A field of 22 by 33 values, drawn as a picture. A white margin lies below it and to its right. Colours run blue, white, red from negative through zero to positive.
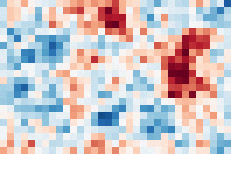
No row or column stands out. The middle right is the ninth with the highest average. The field is mottled with small blotches. On average the colour sits 50% of the way up the scale.
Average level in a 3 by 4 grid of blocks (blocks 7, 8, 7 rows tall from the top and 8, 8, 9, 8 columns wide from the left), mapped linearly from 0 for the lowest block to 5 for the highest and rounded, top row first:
1 4 3 3
0 3 3 5
2 2 1 2
